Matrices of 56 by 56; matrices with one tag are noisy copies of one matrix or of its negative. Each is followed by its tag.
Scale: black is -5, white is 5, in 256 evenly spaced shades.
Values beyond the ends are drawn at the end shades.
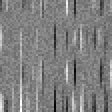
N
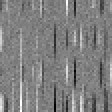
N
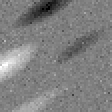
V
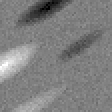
V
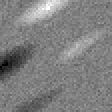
V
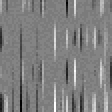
N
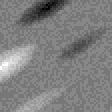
V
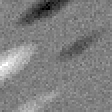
V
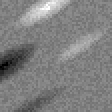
V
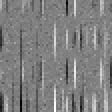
N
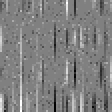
N
